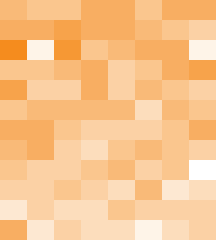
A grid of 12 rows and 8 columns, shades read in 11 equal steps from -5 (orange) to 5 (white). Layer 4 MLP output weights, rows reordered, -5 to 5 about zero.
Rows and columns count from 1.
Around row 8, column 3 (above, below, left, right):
0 1 -2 2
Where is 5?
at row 9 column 8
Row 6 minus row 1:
1 -1 -1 1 1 2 1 2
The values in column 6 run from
-2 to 4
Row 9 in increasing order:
-1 0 0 0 1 1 1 5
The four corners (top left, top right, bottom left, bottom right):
-1 -2 -2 1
